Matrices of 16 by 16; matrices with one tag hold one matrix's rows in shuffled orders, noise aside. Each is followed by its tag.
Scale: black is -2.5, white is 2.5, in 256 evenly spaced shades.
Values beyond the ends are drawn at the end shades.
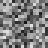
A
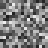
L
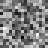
A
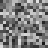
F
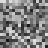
L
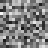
L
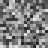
L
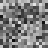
F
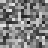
L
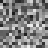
F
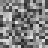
A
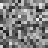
F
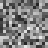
F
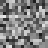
L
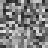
L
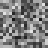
A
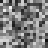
A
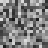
F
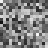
F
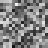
A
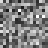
F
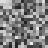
A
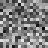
F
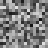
L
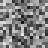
A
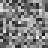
F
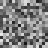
F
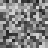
L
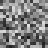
L
